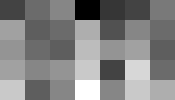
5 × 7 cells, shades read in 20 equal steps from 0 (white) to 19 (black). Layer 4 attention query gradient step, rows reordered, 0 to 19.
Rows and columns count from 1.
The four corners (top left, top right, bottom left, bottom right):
14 10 4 6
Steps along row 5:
up down down up down up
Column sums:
40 55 49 34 59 37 50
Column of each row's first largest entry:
4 5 3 5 2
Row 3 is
8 11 12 5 8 7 12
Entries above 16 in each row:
1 0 0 0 0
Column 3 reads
9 11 12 8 9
